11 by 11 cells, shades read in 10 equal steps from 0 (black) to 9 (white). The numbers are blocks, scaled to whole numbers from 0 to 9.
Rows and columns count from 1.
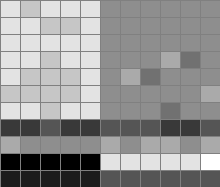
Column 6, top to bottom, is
5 5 5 5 5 5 5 3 6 8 3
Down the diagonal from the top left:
8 8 8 8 8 5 5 3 6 8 3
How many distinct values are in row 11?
2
